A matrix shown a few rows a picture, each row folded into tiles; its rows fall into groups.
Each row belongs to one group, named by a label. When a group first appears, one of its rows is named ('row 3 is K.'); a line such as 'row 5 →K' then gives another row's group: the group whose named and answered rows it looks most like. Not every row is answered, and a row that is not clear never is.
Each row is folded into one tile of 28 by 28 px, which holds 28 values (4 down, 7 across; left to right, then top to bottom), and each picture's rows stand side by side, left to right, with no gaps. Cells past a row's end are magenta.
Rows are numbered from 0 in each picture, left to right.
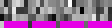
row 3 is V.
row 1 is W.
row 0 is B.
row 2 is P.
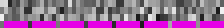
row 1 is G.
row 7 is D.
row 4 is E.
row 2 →E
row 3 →V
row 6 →B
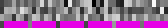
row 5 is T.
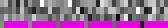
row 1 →T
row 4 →D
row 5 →D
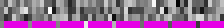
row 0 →W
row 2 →V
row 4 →B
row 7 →E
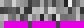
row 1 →G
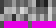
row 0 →G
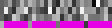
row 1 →T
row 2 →D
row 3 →P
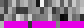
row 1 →P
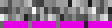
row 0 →E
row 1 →B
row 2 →W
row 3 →V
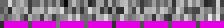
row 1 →G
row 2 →B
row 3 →B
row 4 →D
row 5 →G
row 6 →V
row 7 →E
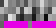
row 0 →D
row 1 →D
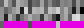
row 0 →D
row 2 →V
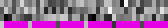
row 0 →W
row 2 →V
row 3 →W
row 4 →P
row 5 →G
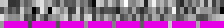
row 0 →E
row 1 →D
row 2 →V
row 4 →T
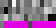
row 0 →E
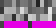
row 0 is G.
